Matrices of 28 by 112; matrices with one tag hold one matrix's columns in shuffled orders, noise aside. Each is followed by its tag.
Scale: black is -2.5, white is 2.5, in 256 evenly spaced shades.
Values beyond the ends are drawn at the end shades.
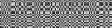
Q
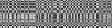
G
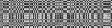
G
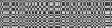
Q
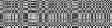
G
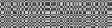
Q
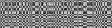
Q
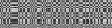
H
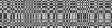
G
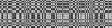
G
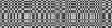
G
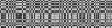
G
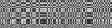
H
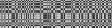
G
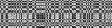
G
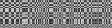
H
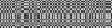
G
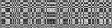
H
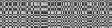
Q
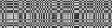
G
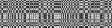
G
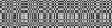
G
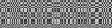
H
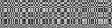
H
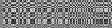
H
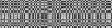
G
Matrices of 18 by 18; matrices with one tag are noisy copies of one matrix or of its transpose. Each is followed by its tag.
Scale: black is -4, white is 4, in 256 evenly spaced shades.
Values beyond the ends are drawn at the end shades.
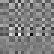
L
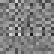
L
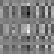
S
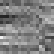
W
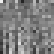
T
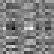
S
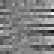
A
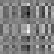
S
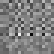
L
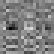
S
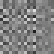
L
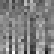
A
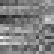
W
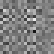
L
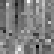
W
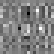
S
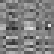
S
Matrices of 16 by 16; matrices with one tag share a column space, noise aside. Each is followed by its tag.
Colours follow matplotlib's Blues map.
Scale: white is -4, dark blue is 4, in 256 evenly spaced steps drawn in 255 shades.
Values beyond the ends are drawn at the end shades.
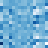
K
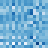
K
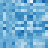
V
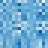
V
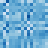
V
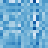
V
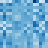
V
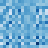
K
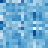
V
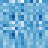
V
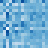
V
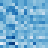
K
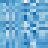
V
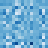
K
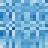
V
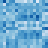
V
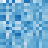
V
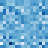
K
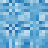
V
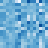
V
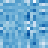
V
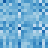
V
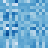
V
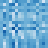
V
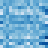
K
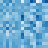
V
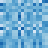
V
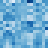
V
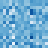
K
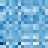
K
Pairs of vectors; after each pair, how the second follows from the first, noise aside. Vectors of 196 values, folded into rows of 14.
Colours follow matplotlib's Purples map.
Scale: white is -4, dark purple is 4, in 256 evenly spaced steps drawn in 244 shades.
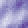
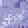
partly zeroed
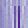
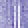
negated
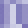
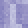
shrunk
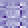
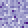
shuffled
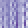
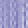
shrunk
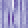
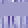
partly zeroed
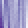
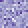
shuffled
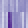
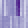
reversed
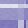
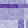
negated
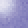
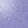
shrunk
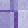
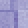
shrunk
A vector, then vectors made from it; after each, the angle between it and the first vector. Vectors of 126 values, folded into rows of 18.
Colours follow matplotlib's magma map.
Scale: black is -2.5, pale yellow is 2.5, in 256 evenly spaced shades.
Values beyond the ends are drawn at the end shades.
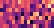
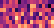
nearly opposite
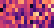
nearly parallel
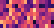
orthogonal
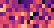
nearly opposite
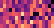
nearly opposite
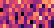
nearly parallel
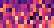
nearly opposite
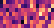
partly opposed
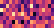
partly opposed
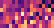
nearly opposite
